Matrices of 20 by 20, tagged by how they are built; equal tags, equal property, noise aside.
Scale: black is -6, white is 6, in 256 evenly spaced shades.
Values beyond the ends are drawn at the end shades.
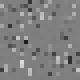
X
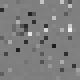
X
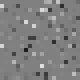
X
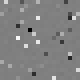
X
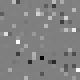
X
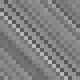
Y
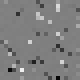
X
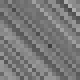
Y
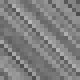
Y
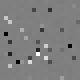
X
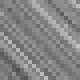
Y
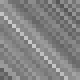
Y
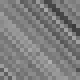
Y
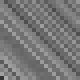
Y
